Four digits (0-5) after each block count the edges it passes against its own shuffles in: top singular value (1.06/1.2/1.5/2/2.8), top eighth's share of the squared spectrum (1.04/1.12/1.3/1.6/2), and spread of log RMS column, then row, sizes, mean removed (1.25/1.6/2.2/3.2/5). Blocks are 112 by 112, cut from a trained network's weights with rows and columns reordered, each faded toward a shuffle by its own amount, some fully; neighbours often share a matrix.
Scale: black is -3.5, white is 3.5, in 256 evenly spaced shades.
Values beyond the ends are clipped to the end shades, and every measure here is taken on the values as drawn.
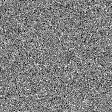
0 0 0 0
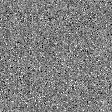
1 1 0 1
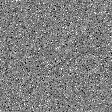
0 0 0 0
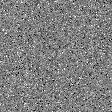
0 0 0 0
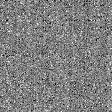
2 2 0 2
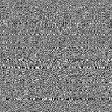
4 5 2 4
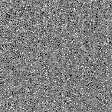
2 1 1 1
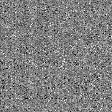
2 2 1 2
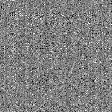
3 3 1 2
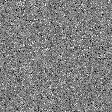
0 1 0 0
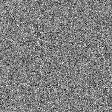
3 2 0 1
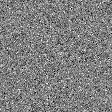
0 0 0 0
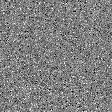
0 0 0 0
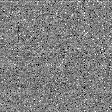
2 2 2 0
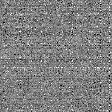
3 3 3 2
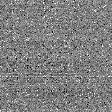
2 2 2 1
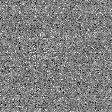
2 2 1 0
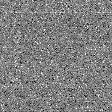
2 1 1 0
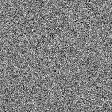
2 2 0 0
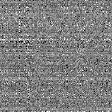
4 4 3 2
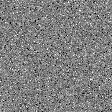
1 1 0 0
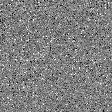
1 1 0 0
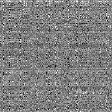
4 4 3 2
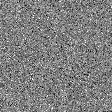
1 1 0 0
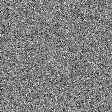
1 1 0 0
